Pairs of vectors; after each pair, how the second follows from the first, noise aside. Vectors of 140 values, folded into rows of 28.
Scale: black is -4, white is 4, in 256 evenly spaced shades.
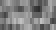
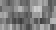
negated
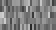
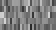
copied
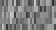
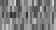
sign-scrambled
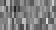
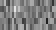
negated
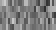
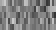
copied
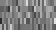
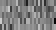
negated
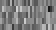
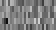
reversed
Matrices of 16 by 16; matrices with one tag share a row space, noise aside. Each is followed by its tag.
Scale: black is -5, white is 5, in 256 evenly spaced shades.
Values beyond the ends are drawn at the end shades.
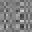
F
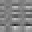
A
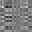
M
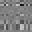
F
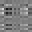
M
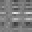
A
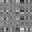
F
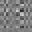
F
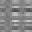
A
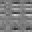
A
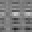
A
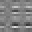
A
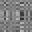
F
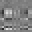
M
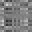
M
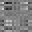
M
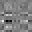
M
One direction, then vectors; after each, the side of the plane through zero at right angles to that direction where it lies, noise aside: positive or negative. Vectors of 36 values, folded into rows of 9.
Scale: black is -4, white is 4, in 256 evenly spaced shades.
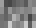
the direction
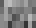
negative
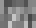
positive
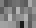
positive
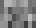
negative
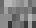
negative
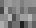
negative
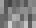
positive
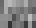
negative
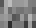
negative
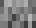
negative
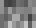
positive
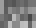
positive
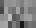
negative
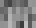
positive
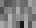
positive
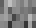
negative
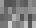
positive
